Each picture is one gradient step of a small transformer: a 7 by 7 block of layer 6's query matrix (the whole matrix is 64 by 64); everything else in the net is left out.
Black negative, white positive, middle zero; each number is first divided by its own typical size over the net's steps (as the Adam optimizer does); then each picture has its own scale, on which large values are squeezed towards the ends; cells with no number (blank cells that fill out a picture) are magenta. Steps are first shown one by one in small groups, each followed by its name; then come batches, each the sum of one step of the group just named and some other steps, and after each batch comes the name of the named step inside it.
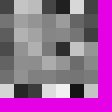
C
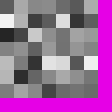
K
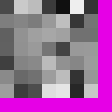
C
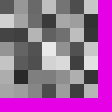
K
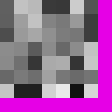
C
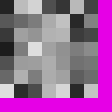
C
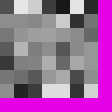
C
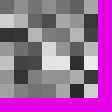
K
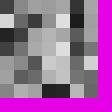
K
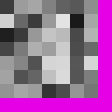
K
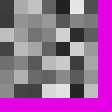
C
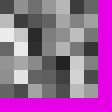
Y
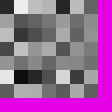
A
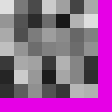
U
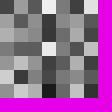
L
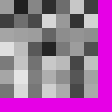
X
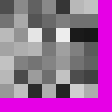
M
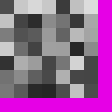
U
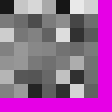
M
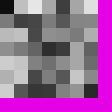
X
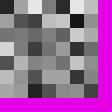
X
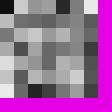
M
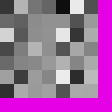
A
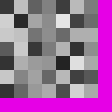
Y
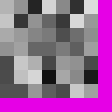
U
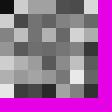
Y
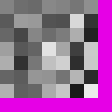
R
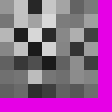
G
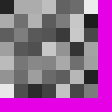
R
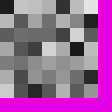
R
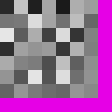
G
